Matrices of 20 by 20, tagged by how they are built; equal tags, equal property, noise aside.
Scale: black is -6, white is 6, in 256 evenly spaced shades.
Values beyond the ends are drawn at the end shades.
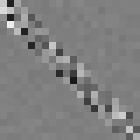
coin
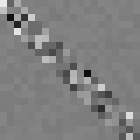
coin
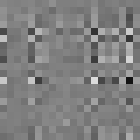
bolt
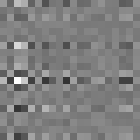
bolt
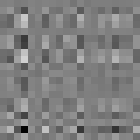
bolt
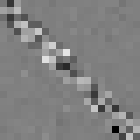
coin
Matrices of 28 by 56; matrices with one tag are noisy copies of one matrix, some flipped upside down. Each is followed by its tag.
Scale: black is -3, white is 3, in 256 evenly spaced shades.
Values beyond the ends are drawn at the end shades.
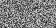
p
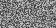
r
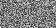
r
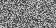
p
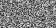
r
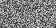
p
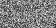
p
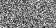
p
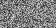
p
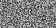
r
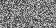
p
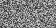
p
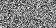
p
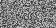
r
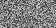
p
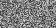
r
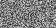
r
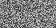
p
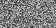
p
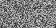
p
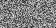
p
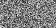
p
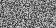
r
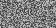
r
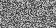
r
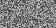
p
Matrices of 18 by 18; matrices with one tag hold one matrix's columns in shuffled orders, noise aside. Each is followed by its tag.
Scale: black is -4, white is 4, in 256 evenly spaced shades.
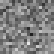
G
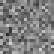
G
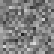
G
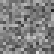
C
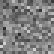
G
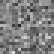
C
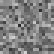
C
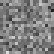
C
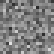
G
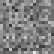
C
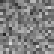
G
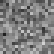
G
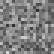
C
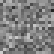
C
